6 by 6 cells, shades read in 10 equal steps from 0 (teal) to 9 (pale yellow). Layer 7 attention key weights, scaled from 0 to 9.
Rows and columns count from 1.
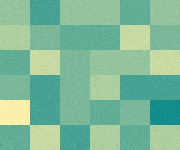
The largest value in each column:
9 7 5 6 7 7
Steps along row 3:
up down up same up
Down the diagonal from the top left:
5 4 4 6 4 6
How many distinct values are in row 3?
4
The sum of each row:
25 27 31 20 22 27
